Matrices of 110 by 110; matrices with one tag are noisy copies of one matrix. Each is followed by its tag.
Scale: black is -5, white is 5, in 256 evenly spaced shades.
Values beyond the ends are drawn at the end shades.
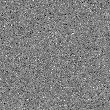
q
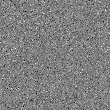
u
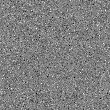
u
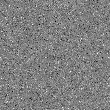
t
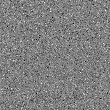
u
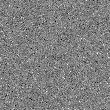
t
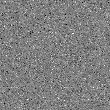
q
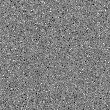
u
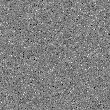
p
